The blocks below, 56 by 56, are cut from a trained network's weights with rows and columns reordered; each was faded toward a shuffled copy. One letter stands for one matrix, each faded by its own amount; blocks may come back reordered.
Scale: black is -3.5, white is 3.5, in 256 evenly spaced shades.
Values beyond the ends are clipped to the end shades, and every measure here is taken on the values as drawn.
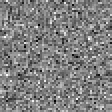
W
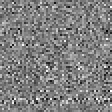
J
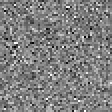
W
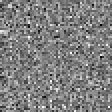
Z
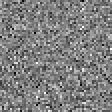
W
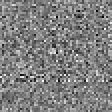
J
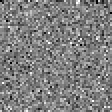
W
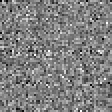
Z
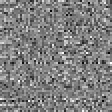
J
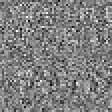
J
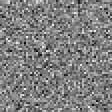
W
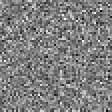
J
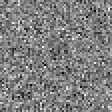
W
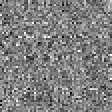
J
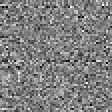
J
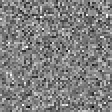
J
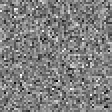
W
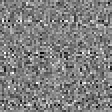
J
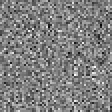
J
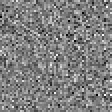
Z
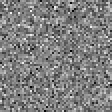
W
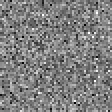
W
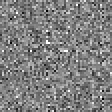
Z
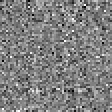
Z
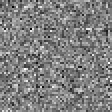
J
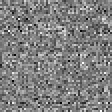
J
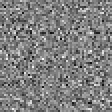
J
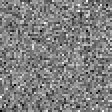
W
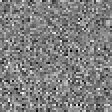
J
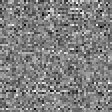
J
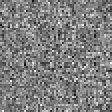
J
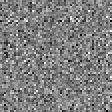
Z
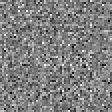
W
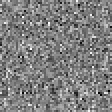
W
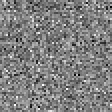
W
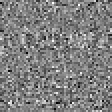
Z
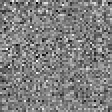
Z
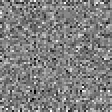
Z
